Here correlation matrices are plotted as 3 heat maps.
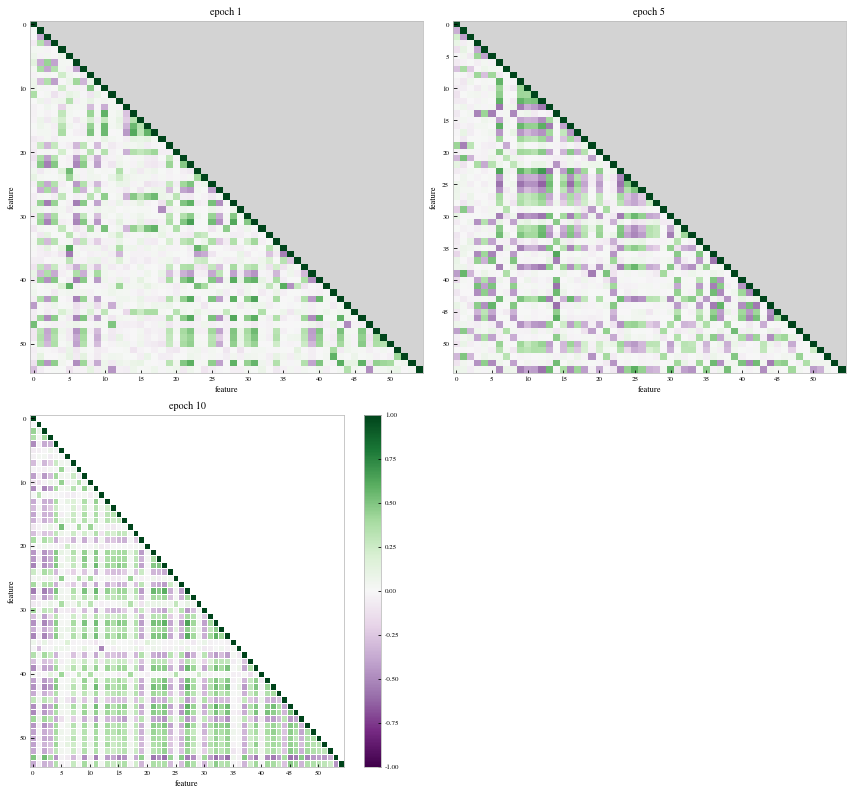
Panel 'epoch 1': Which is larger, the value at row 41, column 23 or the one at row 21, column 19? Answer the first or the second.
the first
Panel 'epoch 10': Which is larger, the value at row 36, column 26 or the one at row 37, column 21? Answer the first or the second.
the first
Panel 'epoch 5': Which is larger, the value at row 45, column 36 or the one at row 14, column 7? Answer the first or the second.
the first
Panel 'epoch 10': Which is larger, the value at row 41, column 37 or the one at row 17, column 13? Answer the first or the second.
the second
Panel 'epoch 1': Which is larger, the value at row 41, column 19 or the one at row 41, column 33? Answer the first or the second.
the second
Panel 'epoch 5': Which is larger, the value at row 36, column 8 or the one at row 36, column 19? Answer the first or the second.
the second
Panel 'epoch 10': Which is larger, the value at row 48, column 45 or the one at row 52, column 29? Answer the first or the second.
the first
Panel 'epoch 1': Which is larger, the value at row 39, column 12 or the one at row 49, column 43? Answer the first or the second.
the second
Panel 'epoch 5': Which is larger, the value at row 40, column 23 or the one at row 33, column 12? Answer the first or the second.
the second
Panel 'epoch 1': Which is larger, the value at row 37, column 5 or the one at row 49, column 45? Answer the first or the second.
the first
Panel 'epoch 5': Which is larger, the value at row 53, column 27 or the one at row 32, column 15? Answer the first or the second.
the first
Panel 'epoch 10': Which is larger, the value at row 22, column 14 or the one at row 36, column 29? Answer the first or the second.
the first
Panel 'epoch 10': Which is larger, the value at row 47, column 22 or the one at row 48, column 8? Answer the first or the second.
the second
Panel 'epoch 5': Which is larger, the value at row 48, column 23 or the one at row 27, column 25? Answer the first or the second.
the first
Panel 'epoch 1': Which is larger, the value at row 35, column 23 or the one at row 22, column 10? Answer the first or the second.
the first
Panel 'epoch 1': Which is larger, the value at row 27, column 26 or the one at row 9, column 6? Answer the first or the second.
the second
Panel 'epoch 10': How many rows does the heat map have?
55
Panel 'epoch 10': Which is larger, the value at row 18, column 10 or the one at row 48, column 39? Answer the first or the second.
the second
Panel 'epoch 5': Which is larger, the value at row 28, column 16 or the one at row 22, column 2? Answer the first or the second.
the first
